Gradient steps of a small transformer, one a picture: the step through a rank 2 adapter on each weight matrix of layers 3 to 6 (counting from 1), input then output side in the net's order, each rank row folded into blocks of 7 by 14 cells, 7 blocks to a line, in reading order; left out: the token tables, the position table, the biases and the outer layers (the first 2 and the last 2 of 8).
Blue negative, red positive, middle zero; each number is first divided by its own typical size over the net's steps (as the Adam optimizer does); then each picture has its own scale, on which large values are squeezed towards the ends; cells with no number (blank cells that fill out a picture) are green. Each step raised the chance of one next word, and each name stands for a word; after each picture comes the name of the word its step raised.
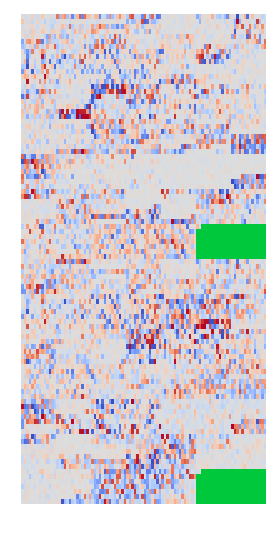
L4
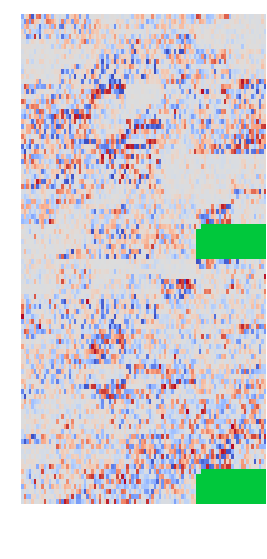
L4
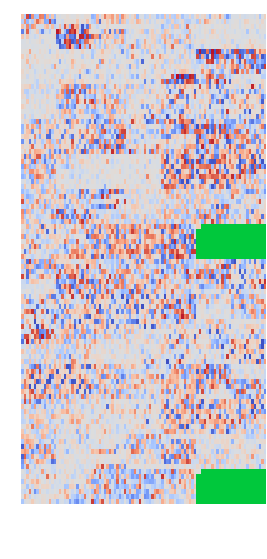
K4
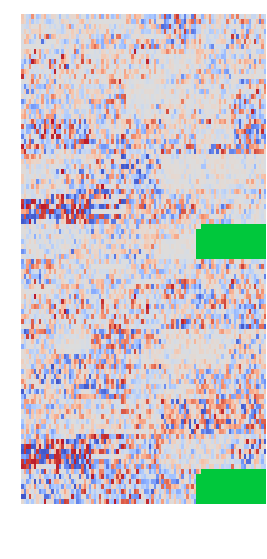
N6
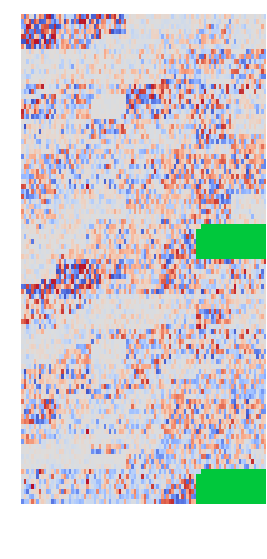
K4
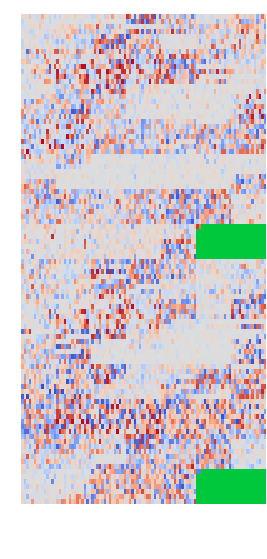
N6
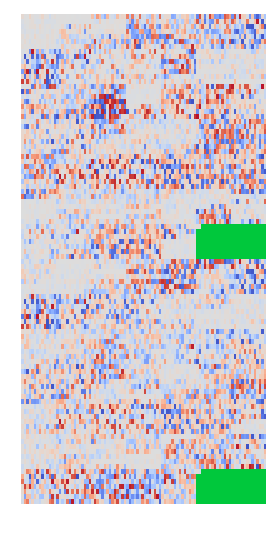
K4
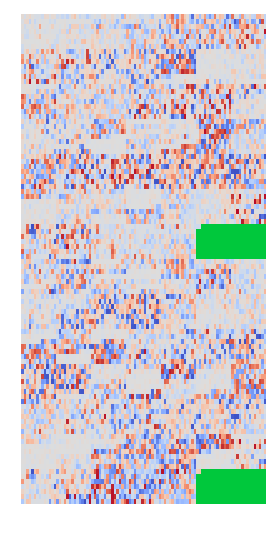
K4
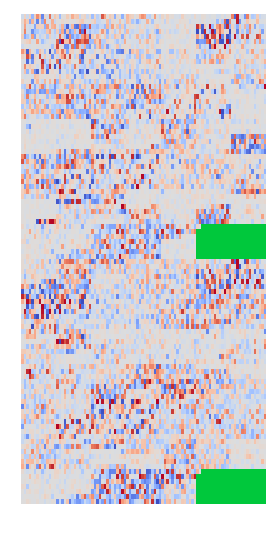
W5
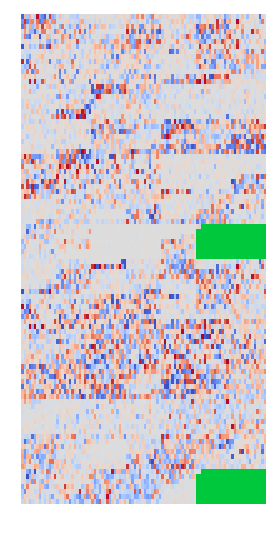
L4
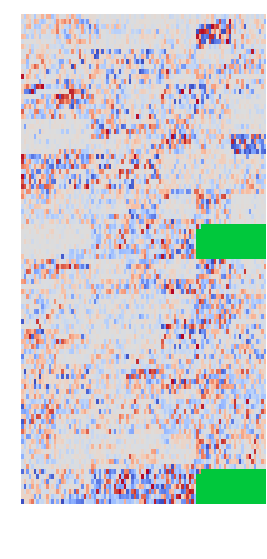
W5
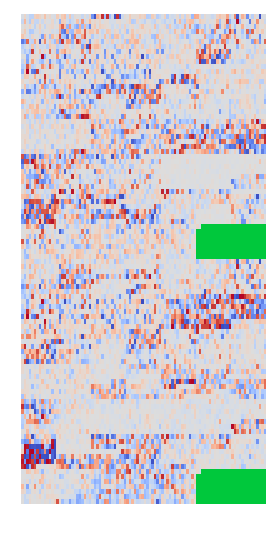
L4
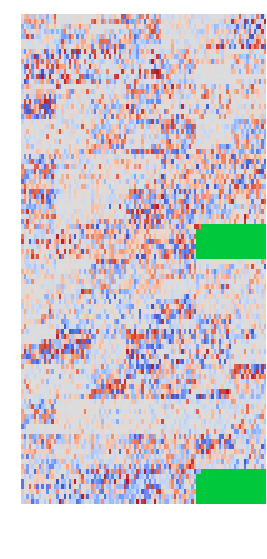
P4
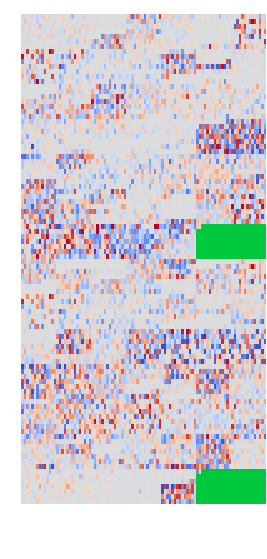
W5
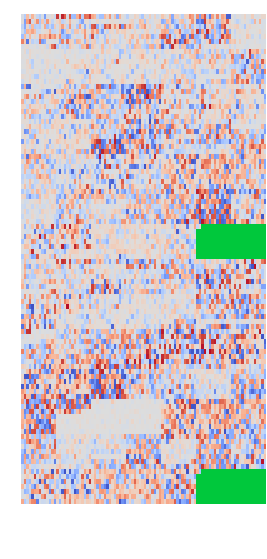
K4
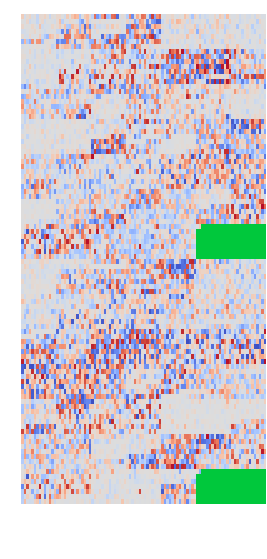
P4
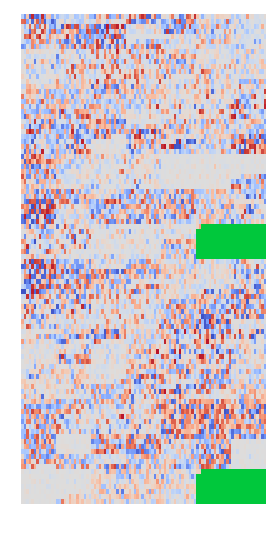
N6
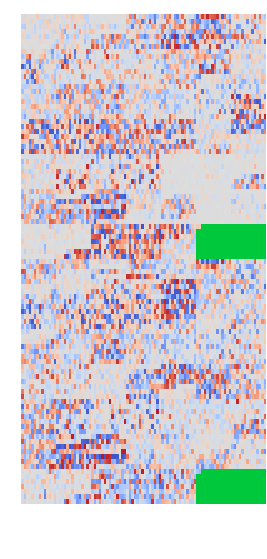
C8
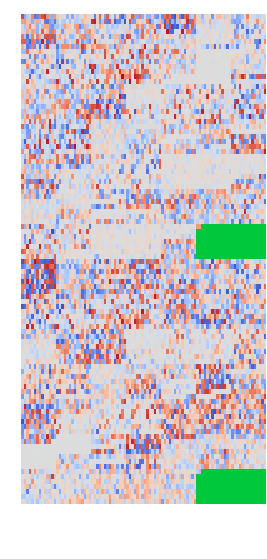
N6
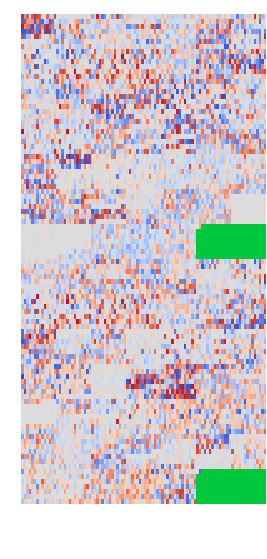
N6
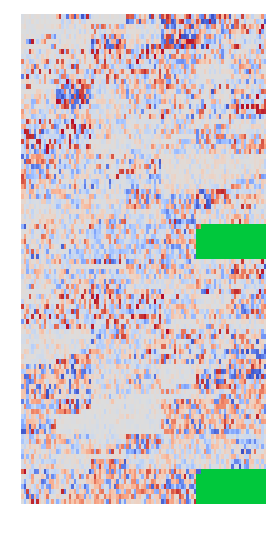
N6
